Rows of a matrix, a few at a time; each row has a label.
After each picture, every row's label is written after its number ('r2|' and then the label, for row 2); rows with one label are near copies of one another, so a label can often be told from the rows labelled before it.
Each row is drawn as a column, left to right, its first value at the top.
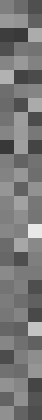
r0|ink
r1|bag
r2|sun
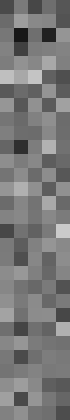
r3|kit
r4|ink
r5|kit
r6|bag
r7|sun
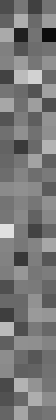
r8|sun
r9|ink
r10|kit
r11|bag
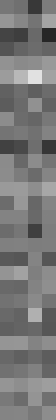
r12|ink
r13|ink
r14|kit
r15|ink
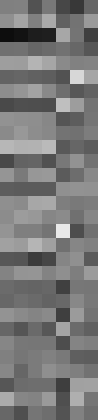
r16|bag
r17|bag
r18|bag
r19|bag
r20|sun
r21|kit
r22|ink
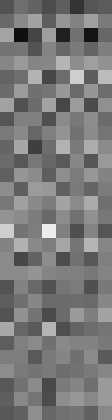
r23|sun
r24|bag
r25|ink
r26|sun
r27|bag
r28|kit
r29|bag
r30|kit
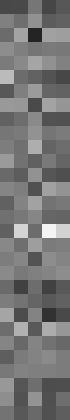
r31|kit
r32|sun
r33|bag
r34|sun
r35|sun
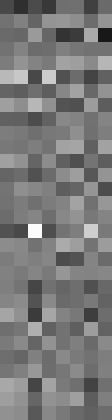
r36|kit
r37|kit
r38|sun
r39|kit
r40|bag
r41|bag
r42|sun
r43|bag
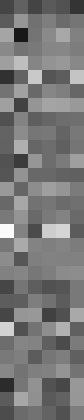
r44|sun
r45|bag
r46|kit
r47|sun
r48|sun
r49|kit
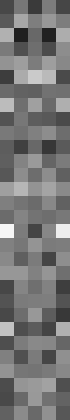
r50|sun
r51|ink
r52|kit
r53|ink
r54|sun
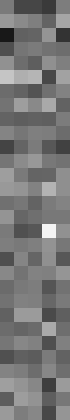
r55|ink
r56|kit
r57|kit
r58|sun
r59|ink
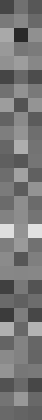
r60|sun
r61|bag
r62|sun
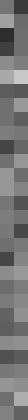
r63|ink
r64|kit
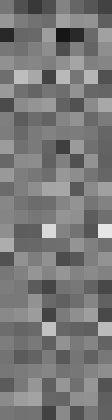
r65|bag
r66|kit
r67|kit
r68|sun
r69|ink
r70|bag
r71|kit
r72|sun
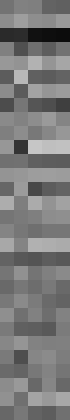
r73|bag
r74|ink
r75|bag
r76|bag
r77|bag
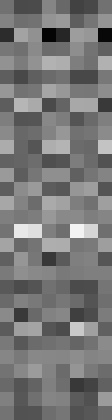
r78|bag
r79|sun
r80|sun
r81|bag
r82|bag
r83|sun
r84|sun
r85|bag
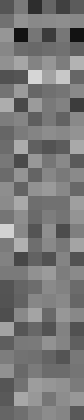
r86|sun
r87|bag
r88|kit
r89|ink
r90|kit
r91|bag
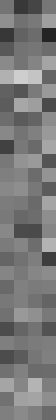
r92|ink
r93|kit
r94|kit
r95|bag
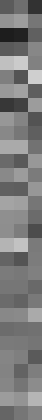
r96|bag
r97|bag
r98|kit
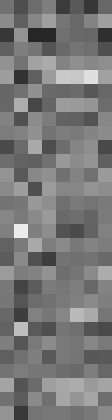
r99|ink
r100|sun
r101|bag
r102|ink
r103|kit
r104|kit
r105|kit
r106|ink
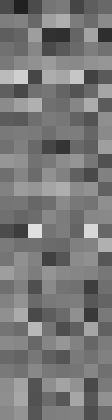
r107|kit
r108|kit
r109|sun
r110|ink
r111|ink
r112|kit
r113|sun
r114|bag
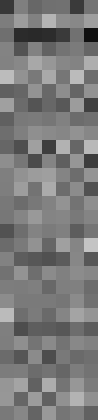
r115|kit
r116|ink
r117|bag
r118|ink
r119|bag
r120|kit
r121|bag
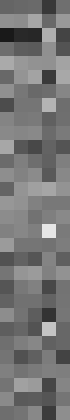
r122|bag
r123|ink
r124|ink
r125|sun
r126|ink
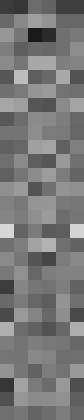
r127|sun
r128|kit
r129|bag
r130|bag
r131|kit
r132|sun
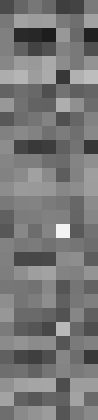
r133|kit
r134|ink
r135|ink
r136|ink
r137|sun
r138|kit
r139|ink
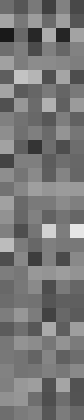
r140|bag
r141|kit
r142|ink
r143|sun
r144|ink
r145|sun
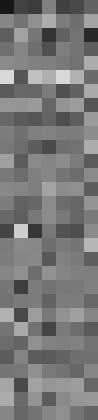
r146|kit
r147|sun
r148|kit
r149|ink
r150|kit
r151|kit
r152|bag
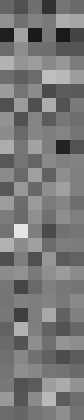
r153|bag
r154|sun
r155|bag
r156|kit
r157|ink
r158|ink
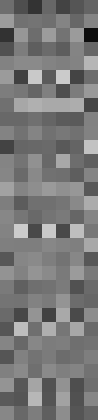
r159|ink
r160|sun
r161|kit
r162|sun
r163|kit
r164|sun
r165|bag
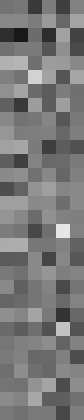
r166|bag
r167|bag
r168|kit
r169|ink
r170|sun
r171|ink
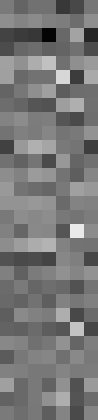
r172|ink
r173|bag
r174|bag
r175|bag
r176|kit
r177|sun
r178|ink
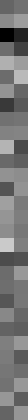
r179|bag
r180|ink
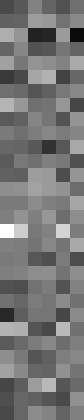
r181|sun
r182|sun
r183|ink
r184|ink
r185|sun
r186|bag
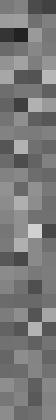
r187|ink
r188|bag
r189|sun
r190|kit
